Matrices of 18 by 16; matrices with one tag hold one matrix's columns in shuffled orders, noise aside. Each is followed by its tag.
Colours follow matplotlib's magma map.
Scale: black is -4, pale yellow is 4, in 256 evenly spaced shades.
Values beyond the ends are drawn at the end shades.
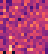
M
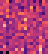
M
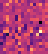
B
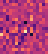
B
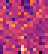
M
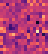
B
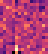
M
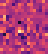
B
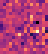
B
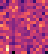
M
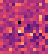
B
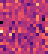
B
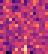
M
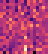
M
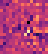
B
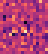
B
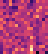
M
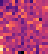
M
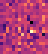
B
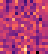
M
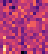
M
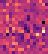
B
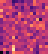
M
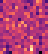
M
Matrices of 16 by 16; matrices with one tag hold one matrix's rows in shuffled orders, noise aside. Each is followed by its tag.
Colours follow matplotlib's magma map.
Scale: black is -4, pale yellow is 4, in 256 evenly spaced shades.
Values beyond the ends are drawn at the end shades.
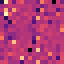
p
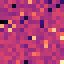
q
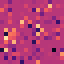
p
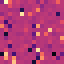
p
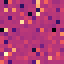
p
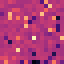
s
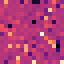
s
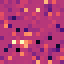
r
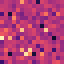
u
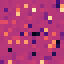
s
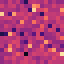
q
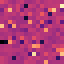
q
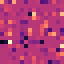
q
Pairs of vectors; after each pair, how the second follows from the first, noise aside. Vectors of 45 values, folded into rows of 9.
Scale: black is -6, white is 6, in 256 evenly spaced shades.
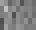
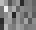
scaled up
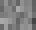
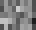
scaled up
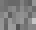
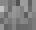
reversed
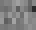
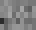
reversed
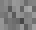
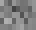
reversed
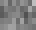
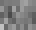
reversed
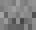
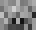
scaled up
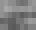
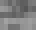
reversed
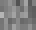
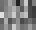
scaled up
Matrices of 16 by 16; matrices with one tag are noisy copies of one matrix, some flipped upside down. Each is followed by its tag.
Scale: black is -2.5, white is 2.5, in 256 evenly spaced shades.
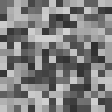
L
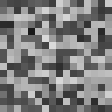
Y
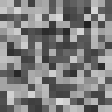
L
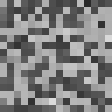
Y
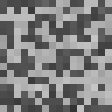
Y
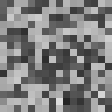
L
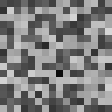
Y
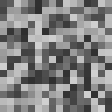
L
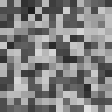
Y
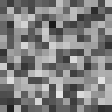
Y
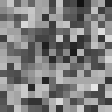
L
